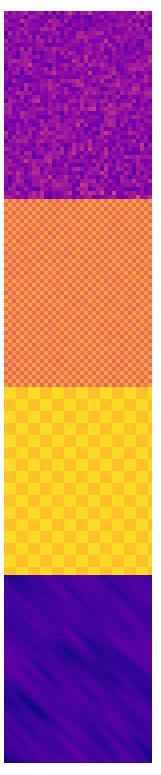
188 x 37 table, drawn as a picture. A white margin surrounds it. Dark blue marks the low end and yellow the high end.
The table splits into 4 rows of 1 panel. Panel 1,1: low, fine-grained. Panel 2,1: high, checkered. Panel 3,1: very high, checkered, faint in contrast. Panel 4,1: very low, slanting down to the right, faint in contrast.
